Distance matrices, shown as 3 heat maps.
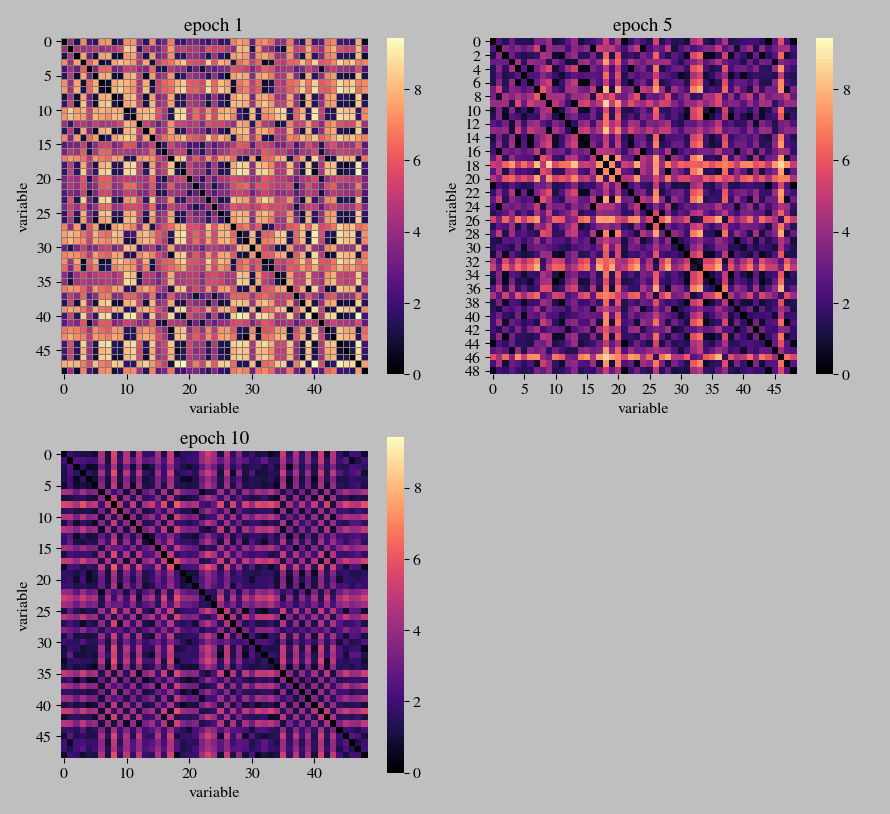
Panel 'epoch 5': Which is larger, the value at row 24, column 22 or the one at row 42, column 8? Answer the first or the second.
the first
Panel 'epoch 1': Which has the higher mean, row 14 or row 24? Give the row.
14
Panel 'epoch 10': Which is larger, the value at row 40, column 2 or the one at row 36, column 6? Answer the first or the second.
the second
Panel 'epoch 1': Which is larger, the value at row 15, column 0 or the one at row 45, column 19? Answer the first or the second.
the first
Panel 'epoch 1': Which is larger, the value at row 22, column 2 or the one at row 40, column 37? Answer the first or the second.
the second
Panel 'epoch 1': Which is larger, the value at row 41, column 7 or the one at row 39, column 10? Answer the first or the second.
the first
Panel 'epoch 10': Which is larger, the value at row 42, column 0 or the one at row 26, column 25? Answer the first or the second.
the second
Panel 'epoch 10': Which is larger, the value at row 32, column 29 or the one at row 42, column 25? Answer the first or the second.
the second
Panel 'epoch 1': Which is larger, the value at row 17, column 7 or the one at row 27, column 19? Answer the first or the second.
the second
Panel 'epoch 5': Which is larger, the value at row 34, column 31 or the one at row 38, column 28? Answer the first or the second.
the second
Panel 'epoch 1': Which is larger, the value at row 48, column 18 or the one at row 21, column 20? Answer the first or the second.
the second
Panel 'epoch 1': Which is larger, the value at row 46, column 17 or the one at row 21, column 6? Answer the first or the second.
the first
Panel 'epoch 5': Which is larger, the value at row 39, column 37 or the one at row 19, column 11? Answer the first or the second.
the first
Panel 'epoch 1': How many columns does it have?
49
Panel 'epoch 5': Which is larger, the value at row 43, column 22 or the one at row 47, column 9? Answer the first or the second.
the second
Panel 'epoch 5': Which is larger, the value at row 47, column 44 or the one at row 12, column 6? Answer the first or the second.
the second
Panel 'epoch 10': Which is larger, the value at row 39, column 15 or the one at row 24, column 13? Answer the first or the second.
the second
